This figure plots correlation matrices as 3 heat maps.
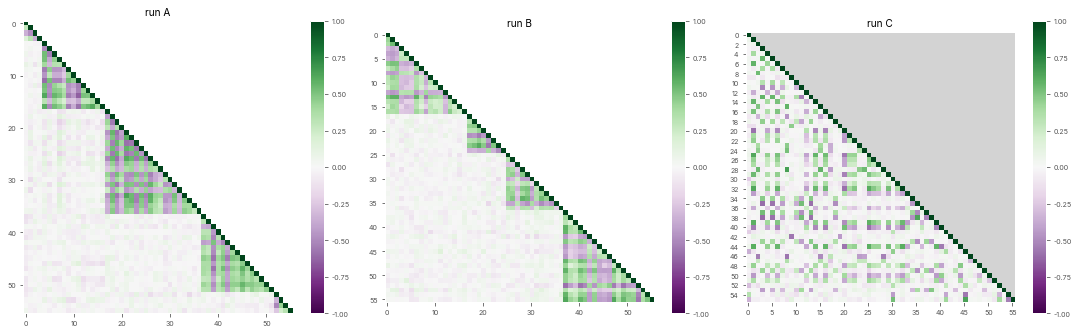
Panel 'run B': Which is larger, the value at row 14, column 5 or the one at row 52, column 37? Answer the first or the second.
the first
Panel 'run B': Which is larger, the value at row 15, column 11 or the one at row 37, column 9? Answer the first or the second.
the first
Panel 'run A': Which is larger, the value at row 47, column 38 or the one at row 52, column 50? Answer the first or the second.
the first
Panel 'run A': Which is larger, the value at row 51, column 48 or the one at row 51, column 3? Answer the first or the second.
the first
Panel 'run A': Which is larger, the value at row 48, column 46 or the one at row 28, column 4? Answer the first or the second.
the first
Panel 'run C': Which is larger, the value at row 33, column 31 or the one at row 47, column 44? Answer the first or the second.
the second
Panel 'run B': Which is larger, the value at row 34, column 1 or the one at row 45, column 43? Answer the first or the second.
the first
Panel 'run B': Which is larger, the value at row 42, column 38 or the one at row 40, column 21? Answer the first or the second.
the second
